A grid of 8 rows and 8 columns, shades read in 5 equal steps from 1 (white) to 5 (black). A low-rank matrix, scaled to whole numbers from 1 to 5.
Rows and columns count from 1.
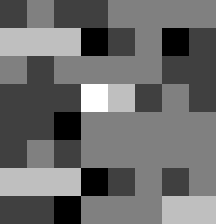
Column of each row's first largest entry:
1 4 2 1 3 1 4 3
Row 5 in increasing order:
3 3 3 3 3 4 4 5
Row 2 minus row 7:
0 0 0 0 0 0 1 1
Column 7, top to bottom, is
3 5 4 3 3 3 4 2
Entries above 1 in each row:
8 8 8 7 8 8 8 8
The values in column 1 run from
2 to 4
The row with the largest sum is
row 5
